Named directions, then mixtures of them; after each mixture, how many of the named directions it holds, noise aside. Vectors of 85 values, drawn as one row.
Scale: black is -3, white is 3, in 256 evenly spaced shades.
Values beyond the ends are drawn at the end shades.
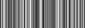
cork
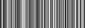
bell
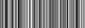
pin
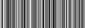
two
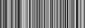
two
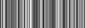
two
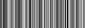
three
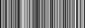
three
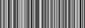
three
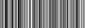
one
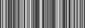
one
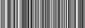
two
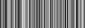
two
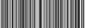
three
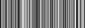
three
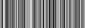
three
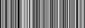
three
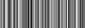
one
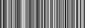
one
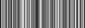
two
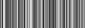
three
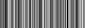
three
